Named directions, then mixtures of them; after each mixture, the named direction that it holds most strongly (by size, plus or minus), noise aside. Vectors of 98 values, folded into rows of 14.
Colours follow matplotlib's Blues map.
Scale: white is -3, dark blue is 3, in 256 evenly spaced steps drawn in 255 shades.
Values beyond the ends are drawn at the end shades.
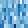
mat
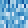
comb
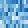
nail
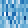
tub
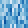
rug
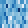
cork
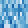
mat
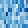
nail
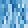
rug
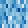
cork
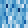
cork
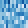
comb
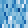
cork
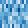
cork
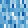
mat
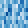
rug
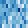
cork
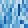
rug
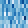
tub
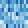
nail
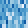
cork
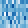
tub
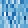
tub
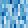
rug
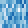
cork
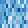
cork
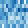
cork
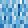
mat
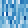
tub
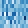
tub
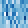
tub
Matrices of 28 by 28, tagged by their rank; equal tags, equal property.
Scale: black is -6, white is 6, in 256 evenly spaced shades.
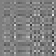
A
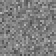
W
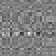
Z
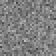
W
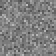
W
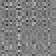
Z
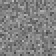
W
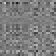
Z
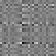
A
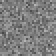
W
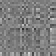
Z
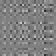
A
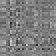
Z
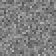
W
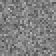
W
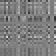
A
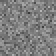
W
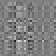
A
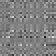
A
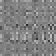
Z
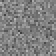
W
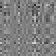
Z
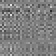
Z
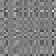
A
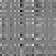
A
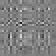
A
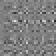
Z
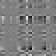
A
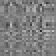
Z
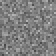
W
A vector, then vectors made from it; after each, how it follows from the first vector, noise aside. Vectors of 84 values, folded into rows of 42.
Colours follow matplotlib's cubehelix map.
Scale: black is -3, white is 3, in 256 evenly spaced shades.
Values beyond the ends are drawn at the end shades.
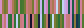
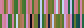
copied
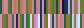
negated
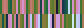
negated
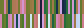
negated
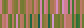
shrunk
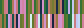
negated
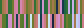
negated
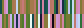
negated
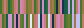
negated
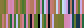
copied
